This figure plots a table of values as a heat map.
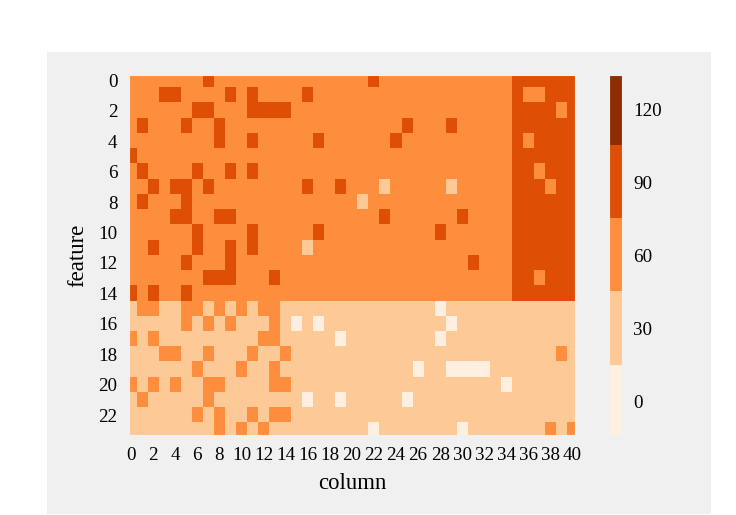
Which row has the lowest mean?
19
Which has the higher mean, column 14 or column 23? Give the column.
14
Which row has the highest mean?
9
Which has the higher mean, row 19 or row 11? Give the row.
11
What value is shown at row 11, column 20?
60
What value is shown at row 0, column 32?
60
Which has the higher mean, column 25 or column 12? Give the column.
12
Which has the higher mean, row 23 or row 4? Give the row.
4
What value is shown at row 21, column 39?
30
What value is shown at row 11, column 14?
60
